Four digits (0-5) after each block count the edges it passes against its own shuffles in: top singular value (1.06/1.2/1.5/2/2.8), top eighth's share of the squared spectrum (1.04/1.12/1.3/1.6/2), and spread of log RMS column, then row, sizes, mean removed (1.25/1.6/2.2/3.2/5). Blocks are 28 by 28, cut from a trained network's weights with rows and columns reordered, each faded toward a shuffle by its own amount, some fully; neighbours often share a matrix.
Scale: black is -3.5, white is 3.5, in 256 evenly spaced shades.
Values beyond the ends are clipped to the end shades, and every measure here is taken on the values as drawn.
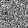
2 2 0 1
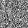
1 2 0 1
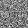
2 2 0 0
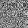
3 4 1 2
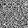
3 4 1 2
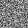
0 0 0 0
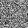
0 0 0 0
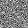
0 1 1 1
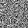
2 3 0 0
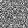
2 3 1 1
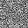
2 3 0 0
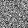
0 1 0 0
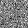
1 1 0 0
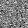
1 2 0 0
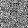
2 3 1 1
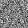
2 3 0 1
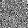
2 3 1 0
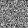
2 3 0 1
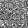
2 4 0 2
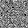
1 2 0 0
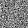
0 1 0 0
